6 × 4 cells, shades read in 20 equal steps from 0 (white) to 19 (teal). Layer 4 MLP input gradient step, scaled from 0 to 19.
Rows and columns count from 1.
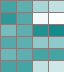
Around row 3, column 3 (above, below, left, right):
1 9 13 19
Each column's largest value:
17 15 18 19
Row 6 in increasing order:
4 5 15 15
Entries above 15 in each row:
0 1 2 0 0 0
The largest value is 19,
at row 3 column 4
